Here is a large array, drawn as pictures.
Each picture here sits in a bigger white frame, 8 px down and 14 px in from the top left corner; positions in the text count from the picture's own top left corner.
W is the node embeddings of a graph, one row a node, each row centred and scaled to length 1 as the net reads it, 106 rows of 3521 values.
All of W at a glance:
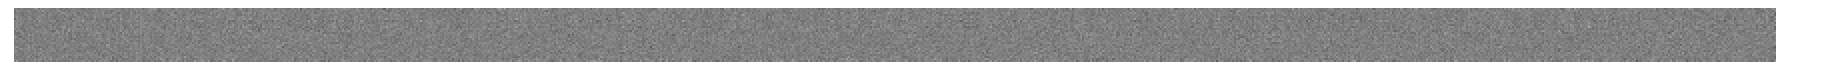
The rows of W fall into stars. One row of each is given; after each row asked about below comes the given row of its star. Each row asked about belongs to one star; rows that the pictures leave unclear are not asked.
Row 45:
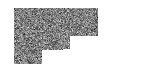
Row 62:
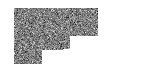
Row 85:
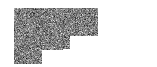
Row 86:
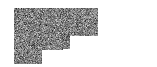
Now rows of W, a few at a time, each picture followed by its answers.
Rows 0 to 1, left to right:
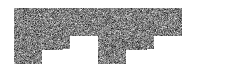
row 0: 62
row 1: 45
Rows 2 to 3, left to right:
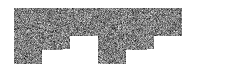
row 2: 45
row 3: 45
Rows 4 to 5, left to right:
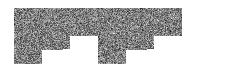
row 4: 86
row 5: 45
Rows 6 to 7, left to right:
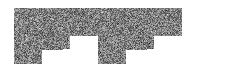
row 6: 62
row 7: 85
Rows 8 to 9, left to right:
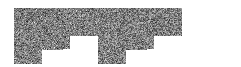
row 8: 85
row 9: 85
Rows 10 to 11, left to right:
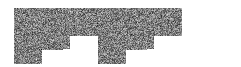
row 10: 45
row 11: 85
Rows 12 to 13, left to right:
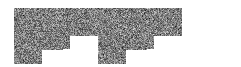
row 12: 86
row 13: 45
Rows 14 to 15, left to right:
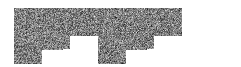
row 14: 85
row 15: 86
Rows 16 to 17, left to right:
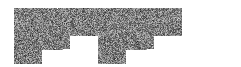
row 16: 62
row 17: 45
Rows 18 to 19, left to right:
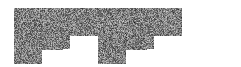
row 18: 86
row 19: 45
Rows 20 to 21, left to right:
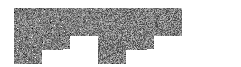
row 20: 85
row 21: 85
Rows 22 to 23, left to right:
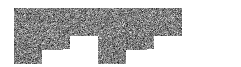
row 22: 85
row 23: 45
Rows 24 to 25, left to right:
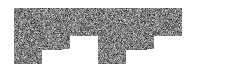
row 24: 86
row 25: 86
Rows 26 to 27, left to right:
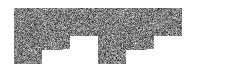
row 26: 86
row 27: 86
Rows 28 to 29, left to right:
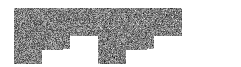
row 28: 86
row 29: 62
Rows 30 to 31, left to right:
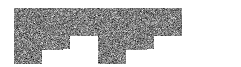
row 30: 85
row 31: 45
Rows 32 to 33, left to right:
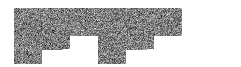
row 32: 86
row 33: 85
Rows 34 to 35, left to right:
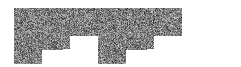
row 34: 45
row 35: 45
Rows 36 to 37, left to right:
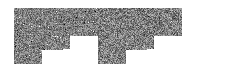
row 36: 85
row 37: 85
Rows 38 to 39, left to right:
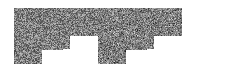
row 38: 85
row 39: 45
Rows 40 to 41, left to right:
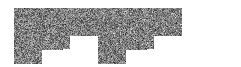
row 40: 85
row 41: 45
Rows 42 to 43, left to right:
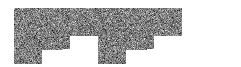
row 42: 86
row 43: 86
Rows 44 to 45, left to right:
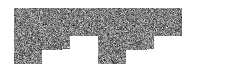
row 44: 45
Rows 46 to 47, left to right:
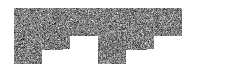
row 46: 62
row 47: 45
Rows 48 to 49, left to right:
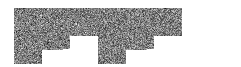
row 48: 62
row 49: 86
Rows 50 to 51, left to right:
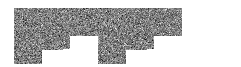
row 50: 62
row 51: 62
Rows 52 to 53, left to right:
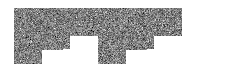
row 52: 85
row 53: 62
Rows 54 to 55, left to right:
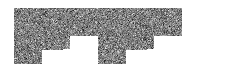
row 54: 85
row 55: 62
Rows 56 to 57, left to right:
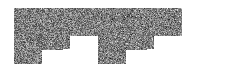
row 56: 86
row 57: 85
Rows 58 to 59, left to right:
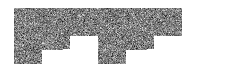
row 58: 85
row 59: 62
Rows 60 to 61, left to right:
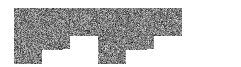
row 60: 45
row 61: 62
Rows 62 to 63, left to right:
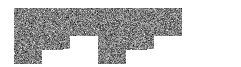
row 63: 86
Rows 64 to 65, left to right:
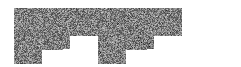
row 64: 62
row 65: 85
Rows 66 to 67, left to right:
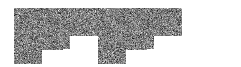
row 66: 45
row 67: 85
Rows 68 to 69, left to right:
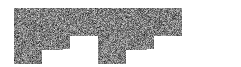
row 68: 86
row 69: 62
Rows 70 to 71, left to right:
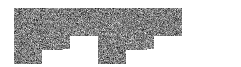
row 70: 86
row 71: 85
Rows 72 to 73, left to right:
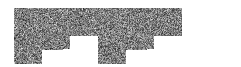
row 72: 62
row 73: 45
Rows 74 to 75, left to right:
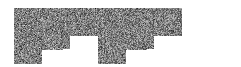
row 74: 86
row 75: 45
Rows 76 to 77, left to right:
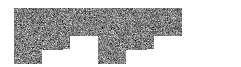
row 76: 85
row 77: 45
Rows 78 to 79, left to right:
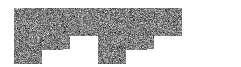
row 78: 85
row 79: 85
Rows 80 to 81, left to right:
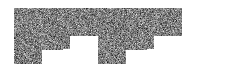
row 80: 62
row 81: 86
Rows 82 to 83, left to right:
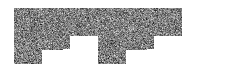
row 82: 86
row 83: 45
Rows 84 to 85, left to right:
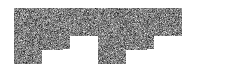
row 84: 86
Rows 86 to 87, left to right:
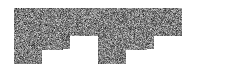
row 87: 85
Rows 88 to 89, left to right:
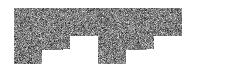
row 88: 45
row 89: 45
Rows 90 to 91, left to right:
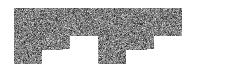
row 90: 86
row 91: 62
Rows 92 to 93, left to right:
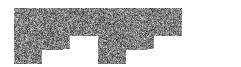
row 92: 62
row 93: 86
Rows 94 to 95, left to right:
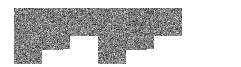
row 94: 85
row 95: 45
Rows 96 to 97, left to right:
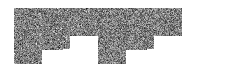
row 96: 62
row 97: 86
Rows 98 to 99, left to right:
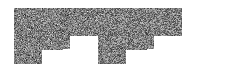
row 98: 86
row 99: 62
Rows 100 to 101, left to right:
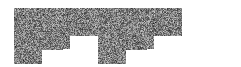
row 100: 86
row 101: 45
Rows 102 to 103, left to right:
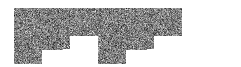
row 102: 45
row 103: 86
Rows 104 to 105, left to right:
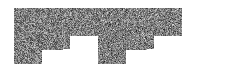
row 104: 45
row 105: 86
